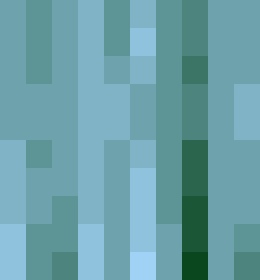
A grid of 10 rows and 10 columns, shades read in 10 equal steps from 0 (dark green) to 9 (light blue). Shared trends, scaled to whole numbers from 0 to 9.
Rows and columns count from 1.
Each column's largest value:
8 6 6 8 7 9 6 4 6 7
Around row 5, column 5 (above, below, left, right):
7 6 7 6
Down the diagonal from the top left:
6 5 6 7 7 7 5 1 6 4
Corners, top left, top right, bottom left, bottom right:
6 6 8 4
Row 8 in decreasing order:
8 7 7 6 6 6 6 5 5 1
